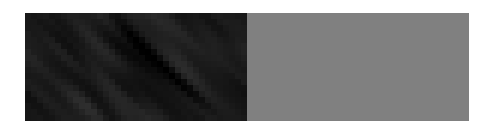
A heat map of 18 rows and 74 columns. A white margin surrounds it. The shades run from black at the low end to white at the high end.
The table splits into one row of 2 panels. Panel 1,1: very low, slanting down to the right, faint in contrast. Panel 1,2: middling, flat.
